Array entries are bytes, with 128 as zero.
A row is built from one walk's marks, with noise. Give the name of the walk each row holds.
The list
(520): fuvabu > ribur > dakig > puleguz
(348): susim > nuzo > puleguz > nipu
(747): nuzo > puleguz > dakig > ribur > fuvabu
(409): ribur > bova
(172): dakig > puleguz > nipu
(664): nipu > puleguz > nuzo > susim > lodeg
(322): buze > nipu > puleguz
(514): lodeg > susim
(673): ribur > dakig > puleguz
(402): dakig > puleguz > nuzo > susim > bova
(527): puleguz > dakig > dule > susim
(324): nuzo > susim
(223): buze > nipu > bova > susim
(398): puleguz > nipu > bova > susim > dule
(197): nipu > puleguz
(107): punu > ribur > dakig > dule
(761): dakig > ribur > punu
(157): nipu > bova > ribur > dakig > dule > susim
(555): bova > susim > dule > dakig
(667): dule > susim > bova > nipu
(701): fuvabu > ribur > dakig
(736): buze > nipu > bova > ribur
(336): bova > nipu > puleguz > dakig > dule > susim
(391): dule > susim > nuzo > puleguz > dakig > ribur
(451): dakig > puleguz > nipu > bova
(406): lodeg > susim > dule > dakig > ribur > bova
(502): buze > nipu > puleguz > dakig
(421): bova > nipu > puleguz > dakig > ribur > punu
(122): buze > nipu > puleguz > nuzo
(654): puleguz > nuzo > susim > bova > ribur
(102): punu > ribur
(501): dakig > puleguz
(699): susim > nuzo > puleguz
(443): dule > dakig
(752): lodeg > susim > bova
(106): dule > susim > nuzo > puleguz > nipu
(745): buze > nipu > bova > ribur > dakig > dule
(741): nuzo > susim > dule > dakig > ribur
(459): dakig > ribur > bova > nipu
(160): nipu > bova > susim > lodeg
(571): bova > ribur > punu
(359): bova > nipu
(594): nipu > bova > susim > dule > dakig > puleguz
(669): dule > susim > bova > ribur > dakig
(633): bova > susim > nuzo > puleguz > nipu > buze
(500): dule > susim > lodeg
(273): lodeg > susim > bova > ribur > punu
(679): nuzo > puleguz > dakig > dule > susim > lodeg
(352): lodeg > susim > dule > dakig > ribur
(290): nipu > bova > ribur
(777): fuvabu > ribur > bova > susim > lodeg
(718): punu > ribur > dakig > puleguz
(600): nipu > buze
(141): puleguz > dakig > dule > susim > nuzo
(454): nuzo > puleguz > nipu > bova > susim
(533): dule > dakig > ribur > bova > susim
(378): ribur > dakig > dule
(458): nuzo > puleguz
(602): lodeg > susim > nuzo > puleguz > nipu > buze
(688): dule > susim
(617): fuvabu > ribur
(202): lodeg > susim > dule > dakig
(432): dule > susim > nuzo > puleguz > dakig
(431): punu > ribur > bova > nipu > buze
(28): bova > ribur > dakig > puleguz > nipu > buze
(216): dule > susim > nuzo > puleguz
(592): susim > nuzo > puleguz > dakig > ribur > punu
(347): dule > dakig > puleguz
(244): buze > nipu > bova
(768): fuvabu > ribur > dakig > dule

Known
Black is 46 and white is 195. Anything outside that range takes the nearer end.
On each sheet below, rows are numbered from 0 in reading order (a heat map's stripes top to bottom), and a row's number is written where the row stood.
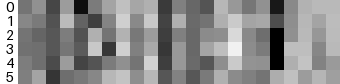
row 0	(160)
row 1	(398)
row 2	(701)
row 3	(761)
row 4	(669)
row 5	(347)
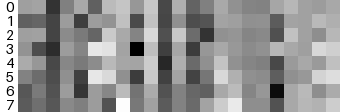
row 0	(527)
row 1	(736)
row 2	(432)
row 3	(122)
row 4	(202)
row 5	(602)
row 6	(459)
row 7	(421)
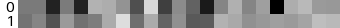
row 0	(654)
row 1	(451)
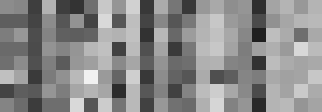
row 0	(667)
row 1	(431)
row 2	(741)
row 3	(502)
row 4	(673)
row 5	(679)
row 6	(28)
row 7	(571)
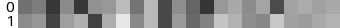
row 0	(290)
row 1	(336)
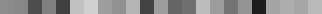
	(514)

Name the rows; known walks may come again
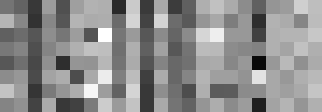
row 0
(633)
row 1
(216)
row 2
(421)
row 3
(172)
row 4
(459)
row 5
(336)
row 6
(679)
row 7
(667)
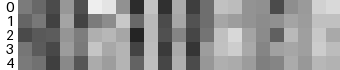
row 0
(602)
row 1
(244)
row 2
(28)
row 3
(322)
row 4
(600)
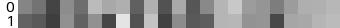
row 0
(197)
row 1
(431)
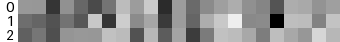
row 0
(555)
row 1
(761)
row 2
(502)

